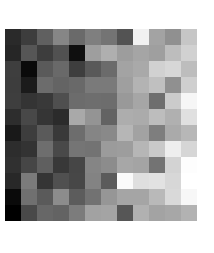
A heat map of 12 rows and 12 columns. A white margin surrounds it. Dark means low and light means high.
No regular stripes run through it. There is an overall slope up to the right. The ninth with the highest average is the bottom right. No single row or column stands out from its neighbours. The texture is fine-grained noise.
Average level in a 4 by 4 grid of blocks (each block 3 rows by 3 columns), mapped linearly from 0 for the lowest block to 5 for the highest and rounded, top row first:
0 1 3 4 | 0 2 3 4 | 0 1 3 4 | 0 2 4 5
